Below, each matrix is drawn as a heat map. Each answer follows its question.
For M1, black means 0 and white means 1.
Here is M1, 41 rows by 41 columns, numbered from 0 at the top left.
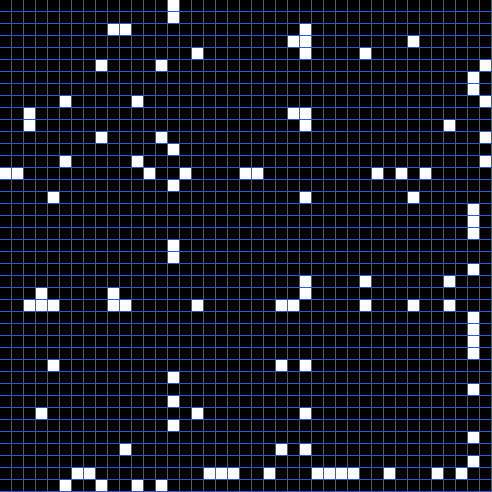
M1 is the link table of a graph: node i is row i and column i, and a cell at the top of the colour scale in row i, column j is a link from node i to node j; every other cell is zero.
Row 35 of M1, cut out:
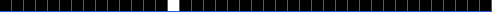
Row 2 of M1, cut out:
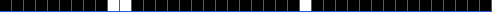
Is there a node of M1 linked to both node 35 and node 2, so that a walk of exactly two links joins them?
no
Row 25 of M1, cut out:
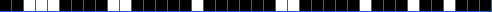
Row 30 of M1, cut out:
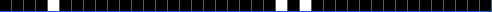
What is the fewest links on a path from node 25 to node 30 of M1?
1
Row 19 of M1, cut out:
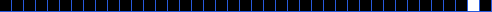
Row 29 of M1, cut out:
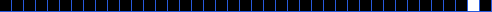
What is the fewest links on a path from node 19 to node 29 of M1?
2
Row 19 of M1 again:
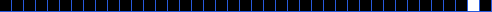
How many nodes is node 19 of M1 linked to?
1
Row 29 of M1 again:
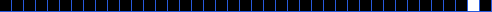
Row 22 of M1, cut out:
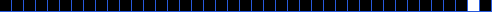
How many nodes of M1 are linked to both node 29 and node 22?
1
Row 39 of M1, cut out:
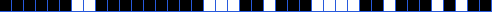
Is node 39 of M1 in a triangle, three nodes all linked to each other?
no
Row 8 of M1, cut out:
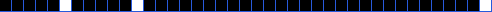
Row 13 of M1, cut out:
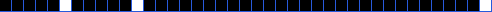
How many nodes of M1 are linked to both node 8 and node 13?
3
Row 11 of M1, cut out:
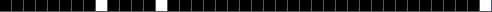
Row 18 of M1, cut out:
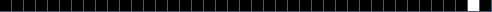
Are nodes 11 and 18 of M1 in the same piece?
no
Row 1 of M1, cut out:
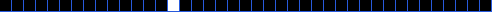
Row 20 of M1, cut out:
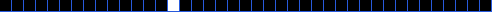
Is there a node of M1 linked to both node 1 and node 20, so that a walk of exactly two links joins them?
yes
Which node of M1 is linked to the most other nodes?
node 39
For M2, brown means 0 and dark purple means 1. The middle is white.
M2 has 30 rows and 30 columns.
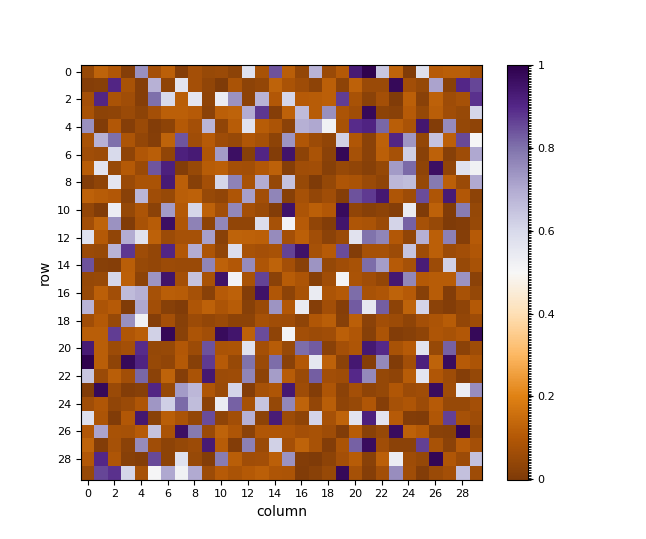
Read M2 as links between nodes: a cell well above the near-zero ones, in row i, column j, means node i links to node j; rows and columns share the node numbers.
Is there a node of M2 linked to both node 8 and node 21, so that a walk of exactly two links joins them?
no
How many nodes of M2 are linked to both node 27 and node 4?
5
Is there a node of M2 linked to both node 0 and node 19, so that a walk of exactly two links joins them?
no
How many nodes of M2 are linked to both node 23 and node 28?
6
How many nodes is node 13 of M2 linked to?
9
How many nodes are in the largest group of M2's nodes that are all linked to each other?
7
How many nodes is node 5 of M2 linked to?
10
